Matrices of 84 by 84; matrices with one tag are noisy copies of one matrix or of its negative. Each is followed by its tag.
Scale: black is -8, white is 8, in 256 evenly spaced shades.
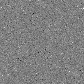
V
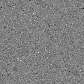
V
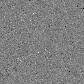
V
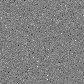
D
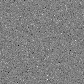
D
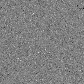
V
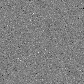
V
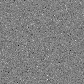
D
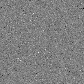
V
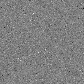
V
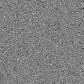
V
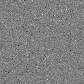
D
